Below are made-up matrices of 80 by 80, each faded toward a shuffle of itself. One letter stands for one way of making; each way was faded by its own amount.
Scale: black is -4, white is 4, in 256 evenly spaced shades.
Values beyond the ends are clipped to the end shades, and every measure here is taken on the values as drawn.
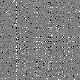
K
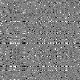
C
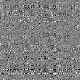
C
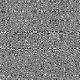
C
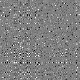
K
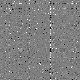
K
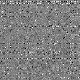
C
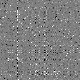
K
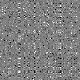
K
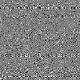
C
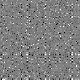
K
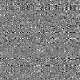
C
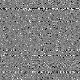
C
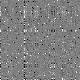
K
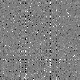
K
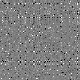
K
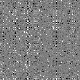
K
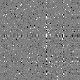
K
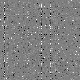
K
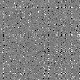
K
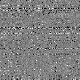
C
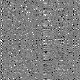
K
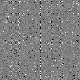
K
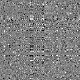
C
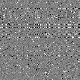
C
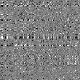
C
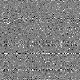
C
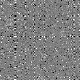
K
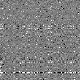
C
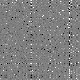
K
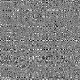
C
